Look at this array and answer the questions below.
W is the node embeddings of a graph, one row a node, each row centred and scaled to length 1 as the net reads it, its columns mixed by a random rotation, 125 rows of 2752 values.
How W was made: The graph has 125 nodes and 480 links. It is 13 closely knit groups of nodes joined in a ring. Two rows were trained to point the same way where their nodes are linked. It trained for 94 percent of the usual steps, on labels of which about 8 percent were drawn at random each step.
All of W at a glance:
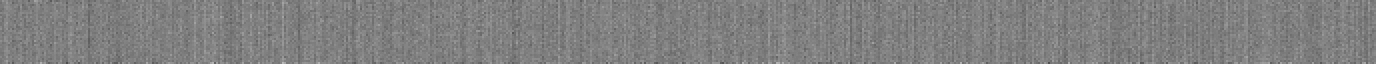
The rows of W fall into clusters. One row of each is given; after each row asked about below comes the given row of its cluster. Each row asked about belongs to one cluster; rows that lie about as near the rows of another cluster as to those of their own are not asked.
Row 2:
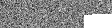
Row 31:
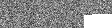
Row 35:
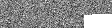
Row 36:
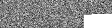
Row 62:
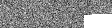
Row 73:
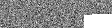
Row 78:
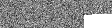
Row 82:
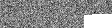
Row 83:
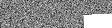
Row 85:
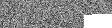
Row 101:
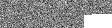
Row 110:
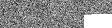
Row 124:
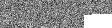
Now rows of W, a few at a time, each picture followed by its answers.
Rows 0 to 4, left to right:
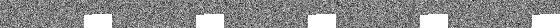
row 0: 82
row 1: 124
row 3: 2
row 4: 85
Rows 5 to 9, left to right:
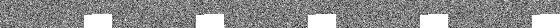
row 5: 124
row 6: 85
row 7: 73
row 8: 78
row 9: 2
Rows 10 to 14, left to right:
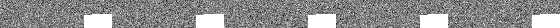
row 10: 83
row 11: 62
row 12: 73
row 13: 83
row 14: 31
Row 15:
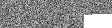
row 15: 73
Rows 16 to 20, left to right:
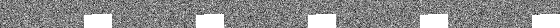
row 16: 83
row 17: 31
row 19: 101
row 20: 31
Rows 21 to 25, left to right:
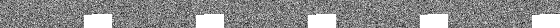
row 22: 2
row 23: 110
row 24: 85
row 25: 62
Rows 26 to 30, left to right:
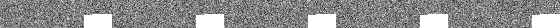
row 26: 73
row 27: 35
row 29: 2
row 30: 62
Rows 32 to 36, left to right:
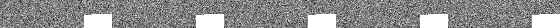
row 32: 101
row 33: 35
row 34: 85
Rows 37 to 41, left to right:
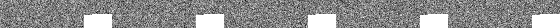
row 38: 31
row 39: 62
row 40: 62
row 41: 82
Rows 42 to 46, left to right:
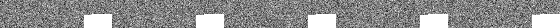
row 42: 36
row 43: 83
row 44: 36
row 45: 2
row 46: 101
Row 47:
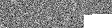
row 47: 73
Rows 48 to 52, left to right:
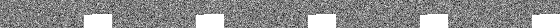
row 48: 73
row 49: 78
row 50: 73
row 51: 101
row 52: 31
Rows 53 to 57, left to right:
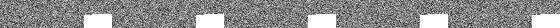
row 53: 110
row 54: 82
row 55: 101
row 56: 85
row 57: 110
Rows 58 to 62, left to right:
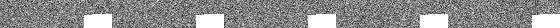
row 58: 82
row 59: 35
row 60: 83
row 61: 73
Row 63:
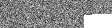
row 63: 78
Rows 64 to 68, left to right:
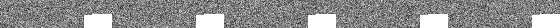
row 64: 124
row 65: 124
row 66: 62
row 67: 35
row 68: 36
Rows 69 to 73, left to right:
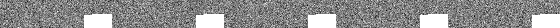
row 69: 83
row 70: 62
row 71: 35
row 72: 78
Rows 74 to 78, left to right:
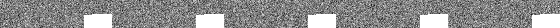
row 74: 83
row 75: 82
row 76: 73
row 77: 36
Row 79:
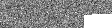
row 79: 124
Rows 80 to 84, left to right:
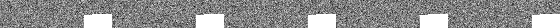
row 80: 82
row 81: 85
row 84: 36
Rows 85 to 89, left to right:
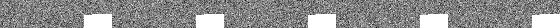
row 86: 35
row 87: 62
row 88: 83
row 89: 82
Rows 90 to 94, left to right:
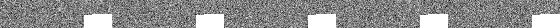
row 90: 2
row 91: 78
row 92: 83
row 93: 73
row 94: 2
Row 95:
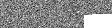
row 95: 35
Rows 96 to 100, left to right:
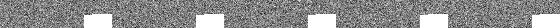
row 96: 31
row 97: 101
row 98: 101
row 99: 110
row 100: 36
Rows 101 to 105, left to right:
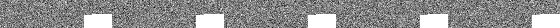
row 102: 2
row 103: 85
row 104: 36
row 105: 101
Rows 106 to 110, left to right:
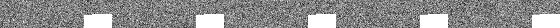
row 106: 85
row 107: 36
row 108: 124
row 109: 36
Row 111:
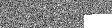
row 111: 78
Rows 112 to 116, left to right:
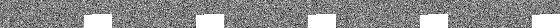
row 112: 101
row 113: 35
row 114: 101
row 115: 83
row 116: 36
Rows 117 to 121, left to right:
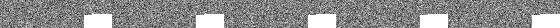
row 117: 124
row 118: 2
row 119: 78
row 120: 101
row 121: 85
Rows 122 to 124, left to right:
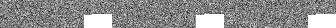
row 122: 36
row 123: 73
